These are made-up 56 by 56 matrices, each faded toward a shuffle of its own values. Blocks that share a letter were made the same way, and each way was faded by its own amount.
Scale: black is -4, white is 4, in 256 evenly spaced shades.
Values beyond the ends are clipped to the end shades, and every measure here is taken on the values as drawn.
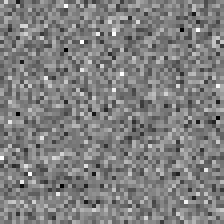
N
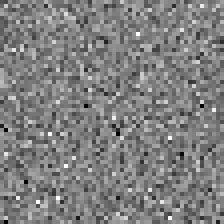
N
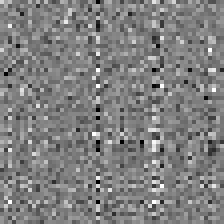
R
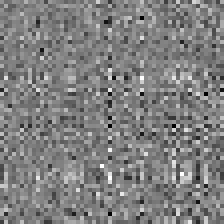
R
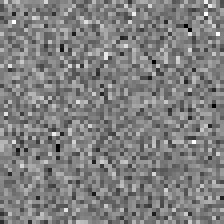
N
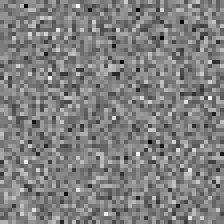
N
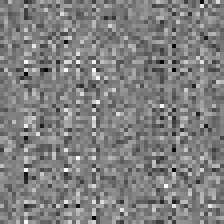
R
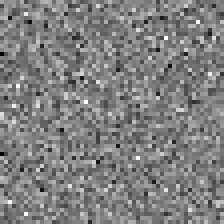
N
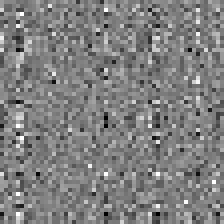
R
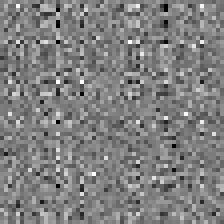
R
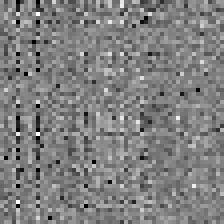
R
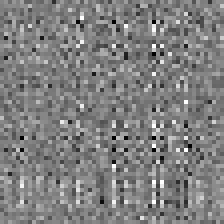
R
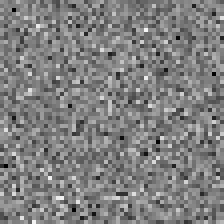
N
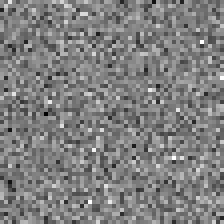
N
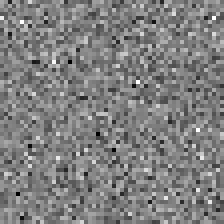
N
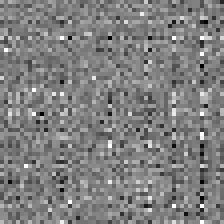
R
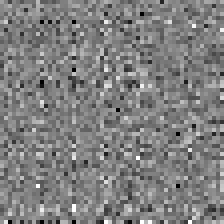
R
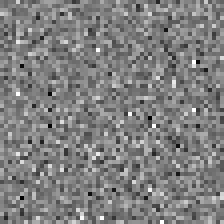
N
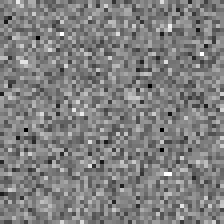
N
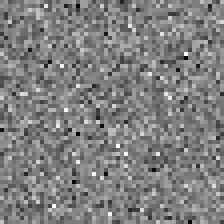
N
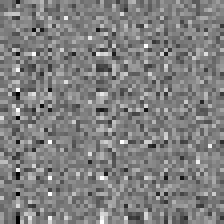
R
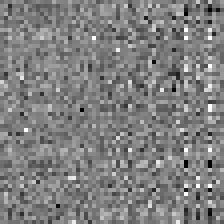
R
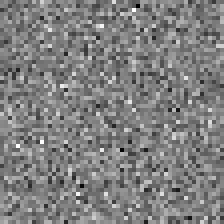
N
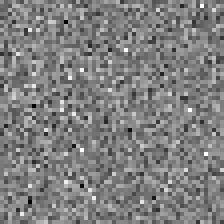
N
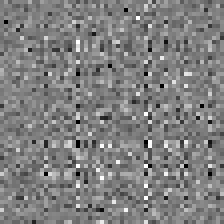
R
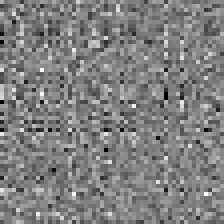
R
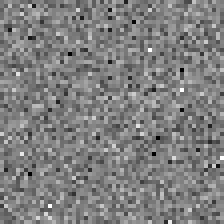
N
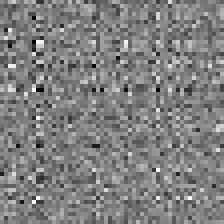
R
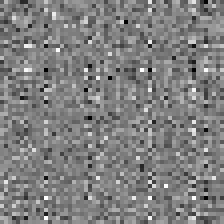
R
